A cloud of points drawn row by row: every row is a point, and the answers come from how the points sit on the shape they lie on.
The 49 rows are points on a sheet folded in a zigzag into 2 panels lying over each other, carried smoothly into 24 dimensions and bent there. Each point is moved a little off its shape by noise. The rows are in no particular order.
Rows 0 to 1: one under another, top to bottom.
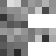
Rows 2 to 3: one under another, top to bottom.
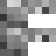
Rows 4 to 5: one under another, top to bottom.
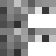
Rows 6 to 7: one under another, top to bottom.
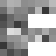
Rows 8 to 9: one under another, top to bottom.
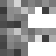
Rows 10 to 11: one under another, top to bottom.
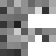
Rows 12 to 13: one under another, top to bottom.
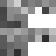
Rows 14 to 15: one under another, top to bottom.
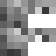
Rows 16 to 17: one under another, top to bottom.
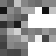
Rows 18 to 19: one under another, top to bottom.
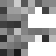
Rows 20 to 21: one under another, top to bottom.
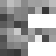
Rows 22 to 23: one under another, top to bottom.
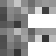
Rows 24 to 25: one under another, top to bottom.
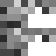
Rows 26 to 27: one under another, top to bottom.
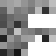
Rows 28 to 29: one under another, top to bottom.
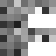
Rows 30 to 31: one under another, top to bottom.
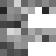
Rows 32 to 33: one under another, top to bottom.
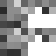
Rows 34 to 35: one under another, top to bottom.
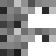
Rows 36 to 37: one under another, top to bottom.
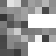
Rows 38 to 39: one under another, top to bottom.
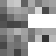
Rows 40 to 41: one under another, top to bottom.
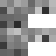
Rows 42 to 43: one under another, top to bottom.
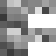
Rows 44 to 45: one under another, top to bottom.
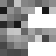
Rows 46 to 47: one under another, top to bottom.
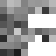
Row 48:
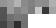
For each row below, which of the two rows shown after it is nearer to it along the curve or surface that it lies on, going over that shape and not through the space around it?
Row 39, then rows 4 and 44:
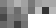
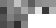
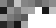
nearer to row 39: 4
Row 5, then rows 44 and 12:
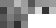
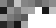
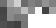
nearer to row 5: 12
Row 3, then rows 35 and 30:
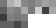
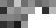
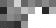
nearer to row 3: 30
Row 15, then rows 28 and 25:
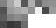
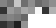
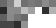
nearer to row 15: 28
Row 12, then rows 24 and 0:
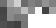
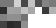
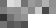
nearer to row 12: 0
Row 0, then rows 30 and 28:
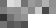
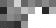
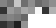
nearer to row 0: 30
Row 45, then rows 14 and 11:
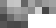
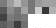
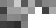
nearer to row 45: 11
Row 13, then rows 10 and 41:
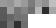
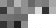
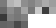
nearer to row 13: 10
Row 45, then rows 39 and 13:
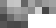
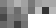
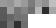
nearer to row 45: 13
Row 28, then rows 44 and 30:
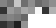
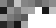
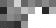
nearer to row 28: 44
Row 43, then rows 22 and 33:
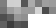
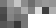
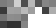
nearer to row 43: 33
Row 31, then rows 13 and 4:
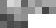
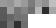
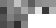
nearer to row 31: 13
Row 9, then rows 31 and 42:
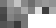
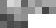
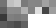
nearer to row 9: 42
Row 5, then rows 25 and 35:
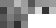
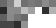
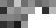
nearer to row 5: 25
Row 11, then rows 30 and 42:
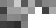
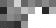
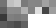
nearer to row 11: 30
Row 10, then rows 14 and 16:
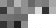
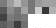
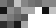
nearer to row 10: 16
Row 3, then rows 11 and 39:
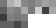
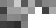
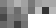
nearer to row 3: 39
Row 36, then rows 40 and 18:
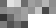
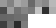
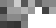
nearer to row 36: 18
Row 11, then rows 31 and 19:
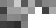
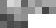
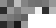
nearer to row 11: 19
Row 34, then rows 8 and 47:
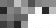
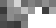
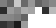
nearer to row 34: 8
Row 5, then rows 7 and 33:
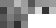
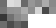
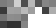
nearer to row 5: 7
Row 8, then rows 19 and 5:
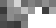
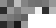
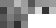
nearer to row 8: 5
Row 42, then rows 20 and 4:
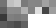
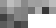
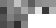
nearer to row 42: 4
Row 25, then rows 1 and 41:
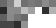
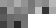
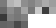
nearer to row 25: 41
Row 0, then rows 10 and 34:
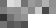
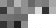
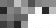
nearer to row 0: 34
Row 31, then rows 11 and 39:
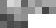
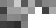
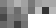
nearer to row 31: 11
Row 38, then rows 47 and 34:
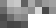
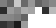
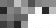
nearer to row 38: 47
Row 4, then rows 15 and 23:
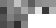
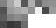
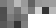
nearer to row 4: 23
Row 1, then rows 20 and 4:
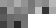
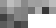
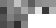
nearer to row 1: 20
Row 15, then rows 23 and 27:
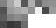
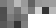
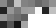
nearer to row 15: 27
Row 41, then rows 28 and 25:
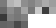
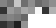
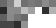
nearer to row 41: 25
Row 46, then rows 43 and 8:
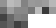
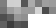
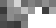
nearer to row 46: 43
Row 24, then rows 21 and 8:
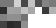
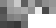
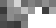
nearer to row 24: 21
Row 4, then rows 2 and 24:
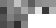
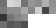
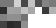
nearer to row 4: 2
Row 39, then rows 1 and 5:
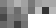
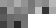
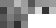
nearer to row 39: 5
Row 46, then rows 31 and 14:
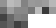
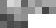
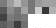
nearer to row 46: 31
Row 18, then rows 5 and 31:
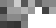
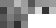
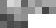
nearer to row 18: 31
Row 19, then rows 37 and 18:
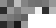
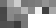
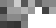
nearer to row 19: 18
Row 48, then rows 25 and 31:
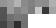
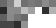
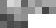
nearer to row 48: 31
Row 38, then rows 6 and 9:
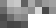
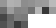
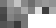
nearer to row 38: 6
